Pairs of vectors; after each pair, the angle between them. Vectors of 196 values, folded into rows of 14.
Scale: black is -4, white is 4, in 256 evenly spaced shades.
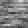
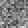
partly opposed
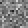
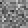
nearly parallel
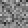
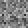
partly aligned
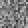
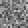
partly opposed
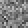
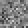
partly aligned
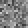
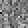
partly opposed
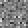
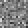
nearly parallel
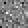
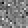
partly opposed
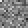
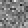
orthogonal
